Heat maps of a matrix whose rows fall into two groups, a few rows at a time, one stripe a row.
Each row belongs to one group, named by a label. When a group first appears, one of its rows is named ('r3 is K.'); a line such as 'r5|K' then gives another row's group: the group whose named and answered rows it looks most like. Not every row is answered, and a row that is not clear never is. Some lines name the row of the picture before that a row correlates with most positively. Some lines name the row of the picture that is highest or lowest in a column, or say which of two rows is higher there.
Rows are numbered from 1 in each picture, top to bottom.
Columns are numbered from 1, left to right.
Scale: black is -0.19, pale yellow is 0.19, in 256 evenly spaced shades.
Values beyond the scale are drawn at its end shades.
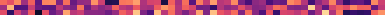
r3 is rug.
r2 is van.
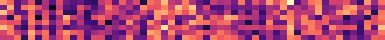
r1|van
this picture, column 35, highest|1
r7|rug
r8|rug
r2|van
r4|rug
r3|van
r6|van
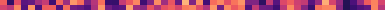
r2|rug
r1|rug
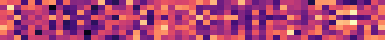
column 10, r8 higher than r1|No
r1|rug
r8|rug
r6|van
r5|van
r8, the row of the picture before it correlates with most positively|1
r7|van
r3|van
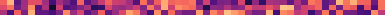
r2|van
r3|rug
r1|van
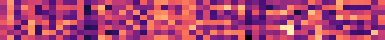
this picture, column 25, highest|5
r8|van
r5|rug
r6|van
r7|rug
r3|van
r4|van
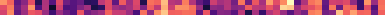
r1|van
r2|van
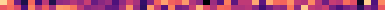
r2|rug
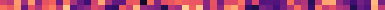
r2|rug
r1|rug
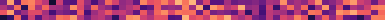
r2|rug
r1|van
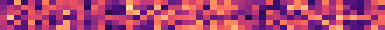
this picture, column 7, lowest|4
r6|rug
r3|rug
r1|rug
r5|rug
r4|van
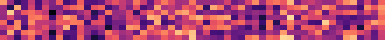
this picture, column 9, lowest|2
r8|van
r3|van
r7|van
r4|rug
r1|van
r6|rug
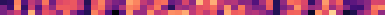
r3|rug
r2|rug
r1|rug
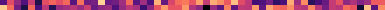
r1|rug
